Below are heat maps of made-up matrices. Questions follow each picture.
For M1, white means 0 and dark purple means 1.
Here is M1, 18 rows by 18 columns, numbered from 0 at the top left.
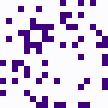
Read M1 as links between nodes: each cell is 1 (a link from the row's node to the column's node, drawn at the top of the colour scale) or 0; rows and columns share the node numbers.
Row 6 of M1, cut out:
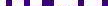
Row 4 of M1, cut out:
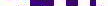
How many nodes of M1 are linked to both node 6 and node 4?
2
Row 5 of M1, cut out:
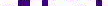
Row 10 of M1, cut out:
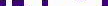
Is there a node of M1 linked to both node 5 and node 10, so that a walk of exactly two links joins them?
yes
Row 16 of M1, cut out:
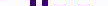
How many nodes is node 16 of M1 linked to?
2
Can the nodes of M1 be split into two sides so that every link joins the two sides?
no
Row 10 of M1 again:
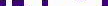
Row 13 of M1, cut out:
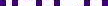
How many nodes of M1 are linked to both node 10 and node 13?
3
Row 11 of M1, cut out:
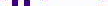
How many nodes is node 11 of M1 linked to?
2
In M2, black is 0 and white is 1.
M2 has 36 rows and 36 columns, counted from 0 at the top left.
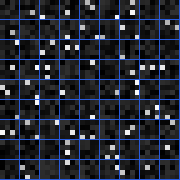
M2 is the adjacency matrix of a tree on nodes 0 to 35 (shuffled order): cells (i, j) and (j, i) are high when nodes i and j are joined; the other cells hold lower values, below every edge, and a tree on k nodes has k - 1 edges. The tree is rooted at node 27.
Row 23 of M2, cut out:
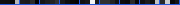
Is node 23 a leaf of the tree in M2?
no
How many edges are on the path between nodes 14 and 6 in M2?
3
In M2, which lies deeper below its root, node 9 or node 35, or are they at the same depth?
the same depth
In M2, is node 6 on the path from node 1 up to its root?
no
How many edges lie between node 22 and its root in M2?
5
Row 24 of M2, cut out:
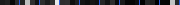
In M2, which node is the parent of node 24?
5
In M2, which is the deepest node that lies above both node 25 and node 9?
13
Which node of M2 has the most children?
13
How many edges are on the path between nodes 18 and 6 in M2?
5
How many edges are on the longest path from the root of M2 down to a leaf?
6
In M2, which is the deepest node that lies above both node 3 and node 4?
23
